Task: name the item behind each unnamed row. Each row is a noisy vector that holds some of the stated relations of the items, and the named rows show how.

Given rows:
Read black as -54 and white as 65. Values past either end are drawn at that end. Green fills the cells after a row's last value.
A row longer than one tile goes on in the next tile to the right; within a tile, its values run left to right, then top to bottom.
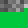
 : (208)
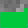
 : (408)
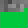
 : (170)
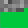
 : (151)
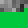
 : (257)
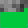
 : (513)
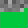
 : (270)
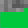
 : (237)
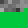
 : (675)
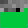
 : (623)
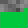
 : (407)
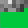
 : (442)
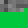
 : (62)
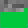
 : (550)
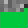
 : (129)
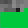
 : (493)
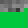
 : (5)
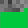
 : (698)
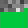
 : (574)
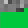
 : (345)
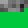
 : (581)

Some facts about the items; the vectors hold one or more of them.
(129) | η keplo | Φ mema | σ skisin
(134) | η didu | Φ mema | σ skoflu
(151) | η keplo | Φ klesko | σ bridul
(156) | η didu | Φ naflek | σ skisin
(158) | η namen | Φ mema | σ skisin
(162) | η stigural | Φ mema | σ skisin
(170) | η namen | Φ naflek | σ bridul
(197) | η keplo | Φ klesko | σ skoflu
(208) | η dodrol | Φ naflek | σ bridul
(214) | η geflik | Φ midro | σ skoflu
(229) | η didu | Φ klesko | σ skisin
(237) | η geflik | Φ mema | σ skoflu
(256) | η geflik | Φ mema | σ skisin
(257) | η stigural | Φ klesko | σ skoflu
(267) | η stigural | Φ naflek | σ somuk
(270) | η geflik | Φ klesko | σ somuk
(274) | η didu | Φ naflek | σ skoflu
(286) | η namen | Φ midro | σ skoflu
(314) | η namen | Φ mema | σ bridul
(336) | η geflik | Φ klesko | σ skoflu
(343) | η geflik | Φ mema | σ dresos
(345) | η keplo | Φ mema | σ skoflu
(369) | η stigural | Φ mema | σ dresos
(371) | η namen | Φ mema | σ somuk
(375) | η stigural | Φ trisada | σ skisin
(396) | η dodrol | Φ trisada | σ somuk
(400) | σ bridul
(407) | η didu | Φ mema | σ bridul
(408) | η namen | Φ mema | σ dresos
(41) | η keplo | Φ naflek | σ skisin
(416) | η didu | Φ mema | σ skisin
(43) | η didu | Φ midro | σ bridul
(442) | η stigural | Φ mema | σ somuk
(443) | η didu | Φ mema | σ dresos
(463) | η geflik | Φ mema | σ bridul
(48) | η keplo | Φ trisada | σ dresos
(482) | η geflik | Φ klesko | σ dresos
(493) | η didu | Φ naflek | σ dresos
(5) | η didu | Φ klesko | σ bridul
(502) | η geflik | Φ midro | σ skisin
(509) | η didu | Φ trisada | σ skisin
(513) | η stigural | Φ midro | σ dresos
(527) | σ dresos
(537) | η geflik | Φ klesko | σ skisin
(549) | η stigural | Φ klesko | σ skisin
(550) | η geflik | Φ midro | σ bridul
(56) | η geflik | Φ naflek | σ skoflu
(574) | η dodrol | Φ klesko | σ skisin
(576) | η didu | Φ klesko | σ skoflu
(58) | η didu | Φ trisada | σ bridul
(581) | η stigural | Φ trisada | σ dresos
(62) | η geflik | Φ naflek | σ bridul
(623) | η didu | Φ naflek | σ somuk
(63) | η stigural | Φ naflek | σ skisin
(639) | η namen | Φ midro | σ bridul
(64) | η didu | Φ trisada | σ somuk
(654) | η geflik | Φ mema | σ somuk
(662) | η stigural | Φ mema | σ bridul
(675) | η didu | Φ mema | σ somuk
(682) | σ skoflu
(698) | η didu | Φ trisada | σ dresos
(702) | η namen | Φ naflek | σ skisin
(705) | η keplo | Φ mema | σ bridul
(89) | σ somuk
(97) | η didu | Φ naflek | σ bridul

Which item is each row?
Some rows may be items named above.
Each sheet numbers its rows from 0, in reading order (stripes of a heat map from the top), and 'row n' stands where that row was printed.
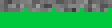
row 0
(170)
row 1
(214)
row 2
(5)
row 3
(56)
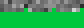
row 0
(41)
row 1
(675)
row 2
(256)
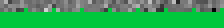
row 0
(197)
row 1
(158)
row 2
(371)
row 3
(705)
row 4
(89)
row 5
(267)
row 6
(48)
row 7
(274)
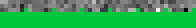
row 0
(581)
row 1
(134)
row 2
(286)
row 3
(267)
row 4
(502)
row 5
(574)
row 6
(623)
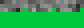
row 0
(43)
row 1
(229)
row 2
(513)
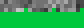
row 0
(537)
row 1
(64)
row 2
(549)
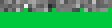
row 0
(396)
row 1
(375)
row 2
(705)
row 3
(654)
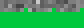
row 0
(214)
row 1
(654)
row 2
(639)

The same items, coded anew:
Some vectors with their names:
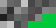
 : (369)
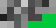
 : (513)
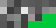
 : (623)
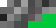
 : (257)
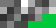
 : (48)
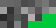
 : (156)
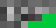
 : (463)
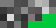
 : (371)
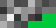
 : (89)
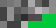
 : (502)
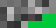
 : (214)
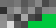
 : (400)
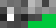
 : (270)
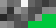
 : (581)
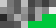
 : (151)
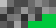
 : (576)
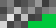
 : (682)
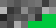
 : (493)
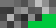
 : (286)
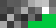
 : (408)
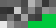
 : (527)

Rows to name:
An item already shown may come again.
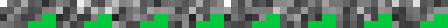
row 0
(257)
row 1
(48)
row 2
(63)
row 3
(64)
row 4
(197)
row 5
(675)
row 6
(509)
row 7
(375)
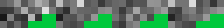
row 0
(702)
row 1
(375)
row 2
(43)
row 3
(375)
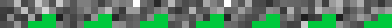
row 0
(170)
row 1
(574)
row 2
(581)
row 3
(5)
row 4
(257)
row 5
(550)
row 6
(63)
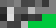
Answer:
(56)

